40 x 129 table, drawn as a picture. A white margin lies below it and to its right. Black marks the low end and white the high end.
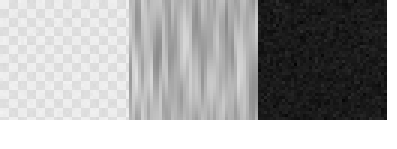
The table splits into one row of 3 panels. Panel 1,1: very high, checkered, faint in contrast. Panel 1,2: high, streaked downward. Panel 1,3: very low, fine-grained, faint in contrast.
